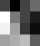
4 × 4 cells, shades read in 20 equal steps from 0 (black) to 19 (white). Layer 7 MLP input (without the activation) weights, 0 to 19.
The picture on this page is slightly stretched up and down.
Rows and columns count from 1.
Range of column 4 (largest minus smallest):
7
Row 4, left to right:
12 13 14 7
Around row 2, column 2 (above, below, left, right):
0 12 19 5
